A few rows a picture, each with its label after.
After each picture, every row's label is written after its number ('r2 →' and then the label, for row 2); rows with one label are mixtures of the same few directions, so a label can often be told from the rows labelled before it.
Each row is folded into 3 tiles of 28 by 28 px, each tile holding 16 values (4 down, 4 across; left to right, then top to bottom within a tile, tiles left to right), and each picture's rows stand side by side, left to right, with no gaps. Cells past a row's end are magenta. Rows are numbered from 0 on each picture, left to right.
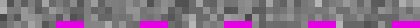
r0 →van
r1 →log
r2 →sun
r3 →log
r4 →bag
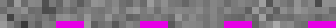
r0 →log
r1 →bag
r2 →log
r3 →log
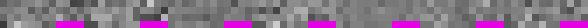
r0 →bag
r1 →log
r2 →log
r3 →log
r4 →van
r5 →bag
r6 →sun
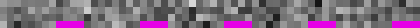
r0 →bag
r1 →van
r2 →sun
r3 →bag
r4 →log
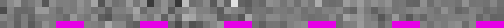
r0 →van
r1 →log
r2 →log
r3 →log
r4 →bag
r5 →van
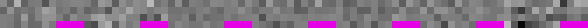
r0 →van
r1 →log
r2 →van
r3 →log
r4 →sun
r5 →sun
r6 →bag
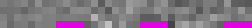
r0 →log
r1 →log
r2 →bag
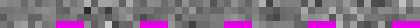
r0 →sun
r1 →sun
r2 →log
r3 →log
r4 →bag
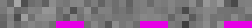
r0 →van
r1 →sun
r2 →bag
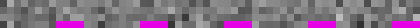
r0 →van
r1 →bag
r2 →van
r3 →bag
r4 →sun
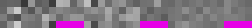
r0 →bag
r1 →van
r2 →bag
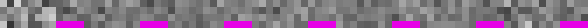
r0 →van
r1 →bag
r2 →van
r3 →log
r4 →bag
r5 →log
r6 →sun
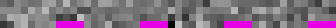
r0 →log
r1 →sun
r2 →van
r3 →log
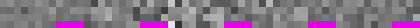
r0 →log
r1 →log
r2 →van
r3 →van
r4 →sun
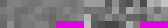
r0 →van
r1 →bag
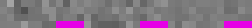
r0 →log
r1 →bag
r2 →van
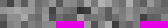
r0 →log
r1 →sun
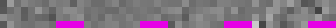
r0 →van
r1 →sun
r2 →van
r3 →van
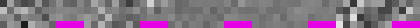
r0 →sun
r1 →bag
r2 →sun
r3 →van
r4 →van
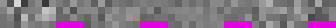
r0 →van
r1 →van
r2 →log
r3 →sun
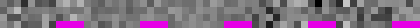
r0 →bag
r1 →sun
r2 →log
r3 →bag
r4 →van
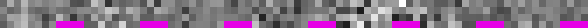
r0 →bag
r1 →sun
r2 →bag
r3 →log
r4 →log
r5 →van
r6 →sun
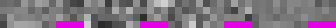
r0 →bag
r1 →bag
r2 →sun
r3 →bag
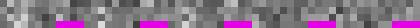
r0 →bag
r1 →bag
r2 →bag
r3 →log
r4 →van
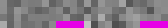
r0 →van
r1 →van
